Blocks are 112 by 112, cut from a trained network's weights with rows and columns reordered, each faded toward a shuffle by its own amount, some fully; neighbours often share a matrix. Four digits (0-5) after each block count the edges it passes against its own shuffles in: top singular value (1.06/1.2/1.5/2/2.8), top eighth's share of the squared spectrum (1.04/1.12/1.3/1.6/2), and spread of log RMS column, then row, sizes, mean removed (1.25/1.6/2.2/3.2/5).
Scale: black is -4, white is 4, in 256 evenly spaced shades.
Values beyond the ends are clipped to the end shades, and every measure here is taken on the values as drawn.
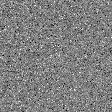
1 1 0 0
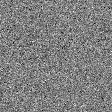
1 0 0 0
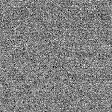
3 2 0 1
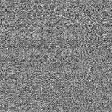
4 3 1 2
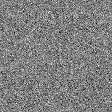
3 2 0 1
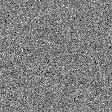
0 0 0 0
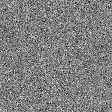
0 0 0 0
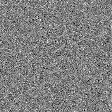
1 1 0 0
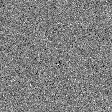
0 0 0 0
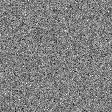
0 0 0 0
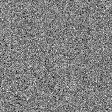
2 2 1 1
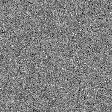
0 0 0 0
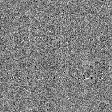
3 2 0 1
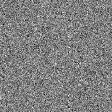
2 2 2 1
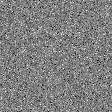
1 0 0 0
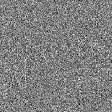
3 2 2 0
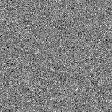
3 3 1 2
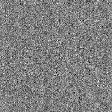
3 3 1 2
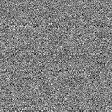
4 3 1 2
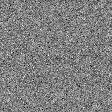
2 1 0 0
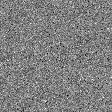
1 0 0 0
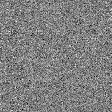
3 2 0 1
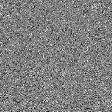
3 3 1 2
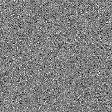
3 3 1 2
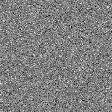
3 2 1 1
